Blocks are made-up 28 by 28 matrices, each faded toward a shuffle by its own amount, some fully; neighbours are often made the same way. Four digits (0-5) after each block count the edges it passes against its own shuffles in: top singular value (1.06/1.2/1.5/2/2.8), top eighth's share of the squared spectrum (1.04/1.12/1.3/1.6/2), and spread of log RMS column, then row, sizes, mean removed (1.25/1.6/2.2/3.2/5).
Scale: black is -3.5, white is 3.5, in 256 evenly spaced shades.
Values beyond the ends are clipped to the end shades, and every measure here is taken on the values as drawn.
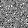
1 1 0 0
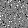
0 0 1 0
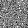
0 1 0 0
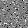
0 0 0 0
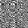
3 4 2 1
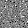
2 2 0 0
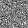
0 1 0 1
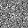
2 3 1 1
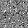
2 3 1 0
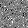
0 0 0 0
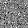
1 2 0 1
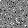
0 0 0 0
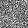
0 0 0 0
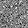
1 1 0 0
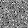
0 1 0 0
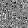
2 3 1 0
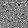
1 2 0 1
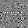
2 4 1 2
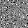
1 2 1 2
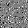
1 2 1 1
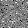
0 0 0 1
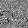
0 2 0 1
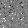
1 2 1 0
